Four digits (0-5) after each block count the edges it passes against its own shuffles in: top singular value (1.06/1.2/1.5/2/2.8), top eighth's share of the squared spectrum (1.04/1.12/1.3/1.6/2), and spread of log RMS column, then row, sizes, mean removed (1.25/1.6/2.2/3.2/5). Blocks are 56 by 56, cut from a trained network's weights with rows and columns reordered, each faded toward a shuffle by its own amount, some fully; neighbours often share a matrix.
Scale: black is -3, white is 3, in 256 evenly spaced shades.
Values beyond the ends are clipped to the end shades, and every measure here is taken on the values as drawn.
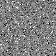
1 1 0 0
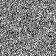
2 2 0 0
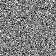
0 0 0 0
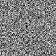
3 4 1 1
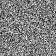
0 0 0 0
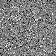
1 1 0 0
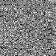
3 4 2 2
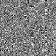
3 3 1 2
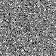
2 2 0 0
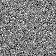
0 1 0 0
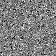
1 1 0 0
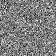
1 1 0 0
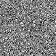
2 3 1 1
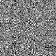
3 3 2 1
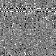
3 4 1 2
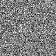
2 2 0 0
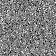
0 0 0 0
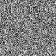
3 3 1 0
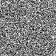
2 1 0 0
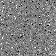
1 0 0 0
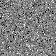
0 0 0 0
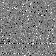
3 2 0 1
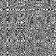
3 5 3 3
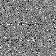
2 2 0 1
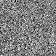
1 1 0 0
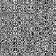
4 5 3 2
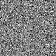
2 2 0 0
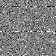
3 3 0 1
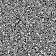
2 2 0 0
